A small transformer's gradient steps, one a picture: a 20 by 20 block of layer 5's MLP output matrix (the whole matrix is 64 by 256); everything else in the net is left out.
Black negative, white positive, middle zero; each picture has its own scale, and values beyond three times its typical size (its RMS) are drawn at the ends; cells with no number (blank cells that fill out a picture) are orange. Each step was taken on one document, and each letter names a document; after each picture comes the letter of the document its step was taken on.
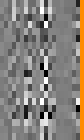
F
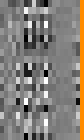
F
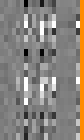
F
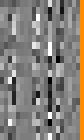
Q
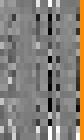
Q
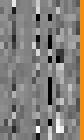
Q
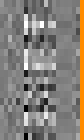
F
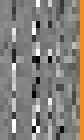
Q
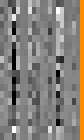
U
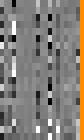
Q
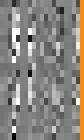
U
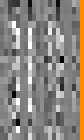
U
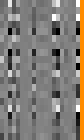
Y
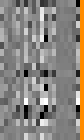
F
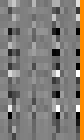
Y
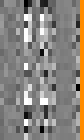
F
